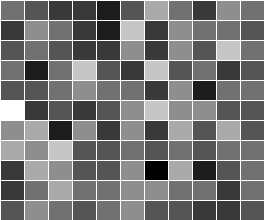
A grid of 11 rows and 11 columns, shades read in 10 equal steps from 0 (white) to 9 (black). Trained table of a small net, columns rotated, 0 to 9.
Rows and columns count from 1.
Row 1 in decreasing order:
8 7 7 7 6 6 5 5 5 4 3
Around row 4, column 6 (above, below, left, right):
4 5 6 2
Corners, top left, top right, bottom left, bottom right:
5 5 6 6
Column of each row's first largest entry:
5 5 4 2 9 2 3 4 7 1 9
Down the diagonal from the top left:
5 4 6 2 5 4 7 5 8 7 6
